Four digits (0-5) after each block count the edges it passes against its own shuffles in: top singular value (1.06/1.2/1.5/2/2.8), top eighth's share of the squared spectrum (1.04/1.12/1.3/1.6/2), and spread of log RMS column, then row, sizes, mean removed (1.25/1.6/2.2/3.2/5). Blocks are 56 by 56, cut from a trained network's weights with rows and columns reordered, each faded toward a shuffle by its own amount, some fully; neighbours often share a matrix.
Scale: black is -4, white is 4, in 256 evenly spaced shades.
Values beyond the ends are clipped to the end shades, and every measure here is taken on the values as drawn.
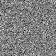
1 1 0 0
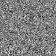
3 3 0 2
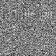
3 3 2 1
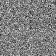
2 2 0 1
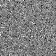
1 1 0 0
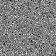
2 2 0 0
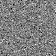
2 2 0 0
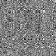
3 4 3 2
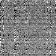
3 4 3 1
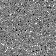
0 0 0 0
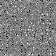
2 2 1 0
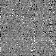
2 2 2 0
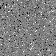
0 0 0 0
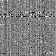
3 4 0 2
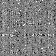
3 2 0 2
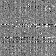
3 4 0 3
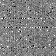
2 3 0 2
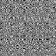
4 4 1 3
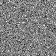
0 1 0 0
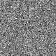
1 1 0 0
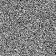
0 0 0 0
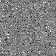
0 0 0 0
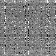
3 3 3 0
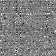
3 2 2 0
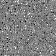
0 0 0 0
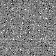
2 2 1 0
